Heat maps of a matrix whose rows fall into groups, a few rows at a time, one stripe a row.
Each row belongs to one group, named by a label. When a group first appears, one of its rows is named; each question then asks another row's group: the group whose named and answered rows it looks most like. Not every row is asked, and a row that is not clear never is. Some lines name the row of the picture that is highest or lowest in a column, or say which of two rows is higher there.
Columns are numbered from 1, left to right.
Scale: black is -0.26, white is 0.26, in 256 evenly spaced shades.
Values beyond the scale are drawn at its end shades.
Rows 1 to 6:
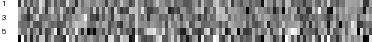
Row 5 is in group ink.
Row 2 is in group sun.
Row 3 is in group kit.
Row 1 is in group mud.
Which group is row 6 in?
mud
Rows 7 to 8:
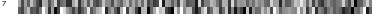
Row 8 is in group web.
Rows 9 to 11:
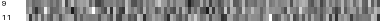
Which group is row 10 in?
kit
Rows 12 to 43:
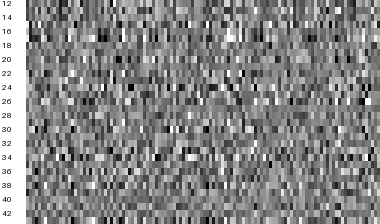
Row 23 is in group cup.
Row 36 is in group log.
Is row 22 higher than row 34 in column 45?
Yes
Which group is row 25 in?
ink
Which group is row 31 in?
ink
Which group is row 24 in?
log
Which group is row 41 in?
sun
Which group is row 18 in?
mud
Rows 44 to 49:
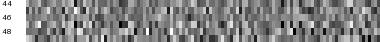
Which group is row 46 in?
ink
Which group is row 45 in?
mud
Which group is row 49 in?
log
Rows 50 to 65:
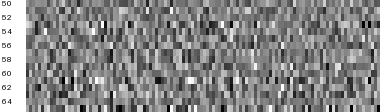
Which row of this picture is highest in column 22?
61
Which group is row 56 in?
web
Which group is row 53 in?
log
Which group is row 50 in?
cup
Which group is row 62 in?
log
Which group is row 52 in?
ink
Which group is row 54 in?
kit
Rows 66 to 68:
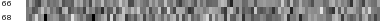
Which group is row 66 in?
log
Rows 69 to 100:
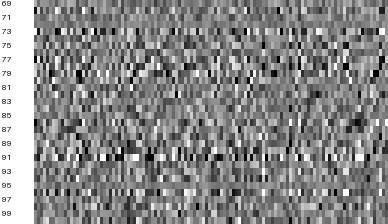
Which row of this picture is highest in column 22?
79
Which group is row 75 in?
sun
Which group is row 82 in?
mud
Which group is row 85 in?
web
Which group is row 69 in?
cup
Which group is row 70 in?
mud
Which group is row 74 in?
log
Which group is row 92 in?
cup
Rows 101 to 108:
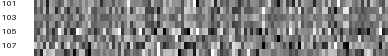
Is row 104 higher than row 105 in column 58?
No
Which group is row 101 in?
mud
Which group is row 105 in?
web
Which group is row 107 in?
sun
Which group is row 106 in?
mud
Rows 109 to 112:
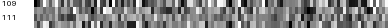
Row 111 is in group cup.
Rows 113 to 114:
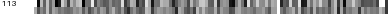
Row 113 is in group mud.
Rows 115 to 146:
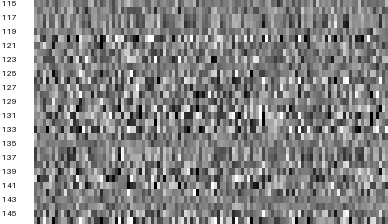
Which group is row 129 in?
kit
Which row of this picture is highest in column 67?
131
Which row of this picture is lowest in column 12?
120
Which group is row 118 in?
sun
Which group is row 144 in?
kit
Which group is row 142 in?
mud
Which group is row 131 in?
log
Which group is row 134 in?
cup
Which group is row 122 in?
ink
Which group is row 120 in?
web
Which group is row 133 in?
log
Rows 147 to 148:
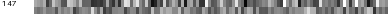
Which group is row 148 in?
ink
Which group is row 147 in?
ink
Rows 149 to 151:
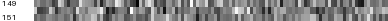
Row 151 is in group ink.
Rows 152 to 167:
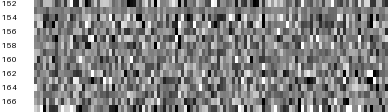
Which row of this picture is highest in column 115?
155
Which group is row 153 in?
log
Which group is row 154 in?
log
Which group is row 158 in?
cup
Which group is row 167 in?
cup
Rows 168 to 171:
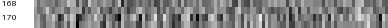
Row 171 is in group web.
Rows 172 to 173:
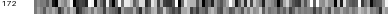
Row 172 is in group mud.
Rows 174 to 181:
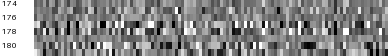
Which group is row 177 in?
web
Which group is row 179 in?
cup
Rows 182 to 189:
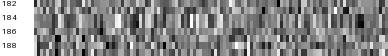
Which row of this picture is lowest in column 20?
182
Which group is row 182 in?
mud
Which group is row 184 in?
web
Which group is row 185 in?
web
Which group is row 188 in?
kit
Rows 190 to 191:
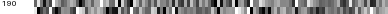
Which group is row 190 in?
kit
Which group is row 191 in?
kit
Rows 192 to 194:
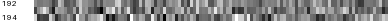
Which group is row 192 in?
web
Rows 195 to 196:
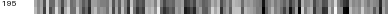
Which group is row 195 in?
sun
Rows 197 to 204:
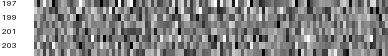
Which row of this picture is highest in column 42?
204
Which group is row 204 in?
sun
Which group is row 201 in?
cup
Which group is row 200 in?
mud
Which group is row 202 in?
ink
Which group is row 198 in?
log
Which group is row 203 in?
kit
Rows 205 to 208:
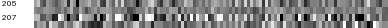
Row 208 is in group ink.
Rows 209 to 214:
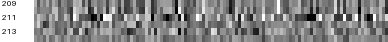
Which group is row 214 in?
sun
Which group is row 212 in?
log
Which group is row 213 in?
cup
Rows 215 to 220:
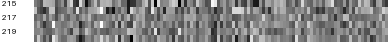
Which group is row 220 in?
kit
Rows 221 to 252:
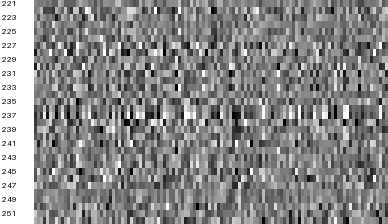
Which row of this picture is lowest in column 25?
250
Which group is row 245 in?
kit
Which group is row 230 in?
mud
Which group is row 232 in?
sun
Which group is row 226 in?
kit
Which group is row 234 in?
web
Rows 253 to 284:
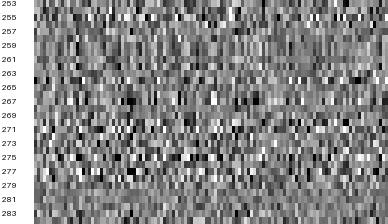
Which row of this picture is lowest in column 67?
271
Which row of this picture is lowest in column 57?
255
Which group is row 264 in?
log
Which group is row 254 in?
log
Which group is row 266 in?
cup
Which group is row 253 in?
sun
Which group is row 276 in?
sun
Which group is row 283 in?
kit
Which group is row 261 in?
kit
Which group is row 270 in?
sun
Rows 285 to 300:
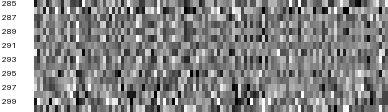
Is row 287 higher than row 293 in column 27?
Yes
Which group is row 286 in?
sun
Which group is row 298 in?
cup
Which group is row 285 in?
log
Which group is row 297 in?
cup
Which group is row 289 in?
sun
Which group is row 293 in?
web
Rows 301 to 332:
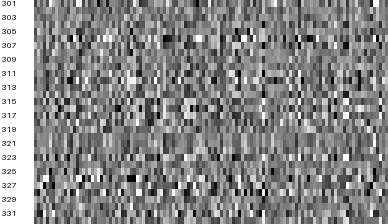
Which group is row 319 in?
ink
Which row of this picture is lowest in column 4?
327
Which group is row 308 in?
kit
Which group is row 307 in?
sun
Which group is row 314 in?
sun
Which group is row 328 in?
web
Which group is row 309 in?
log
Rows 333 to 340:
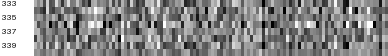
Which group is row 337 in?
web
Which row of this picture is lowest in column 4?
334
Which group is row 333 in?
sun
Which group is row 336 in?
ink
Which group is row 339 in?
sun
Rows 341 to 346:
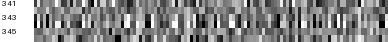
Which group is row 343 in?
mud
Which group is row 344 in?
mud
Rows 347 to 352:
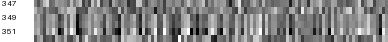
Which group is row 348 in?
cup
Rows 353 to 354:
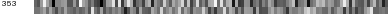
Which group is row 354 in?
ink
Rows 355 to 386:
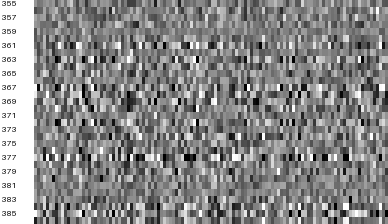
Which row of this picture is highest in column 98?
384
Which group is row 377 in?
sun
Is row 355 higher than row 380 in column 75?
No
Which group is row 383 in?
ink
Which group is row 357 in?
ink
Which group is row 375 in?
cup
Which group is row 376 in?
kit
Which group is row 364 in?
web
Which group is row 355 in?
cup
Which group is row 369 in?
cup
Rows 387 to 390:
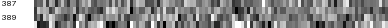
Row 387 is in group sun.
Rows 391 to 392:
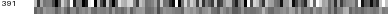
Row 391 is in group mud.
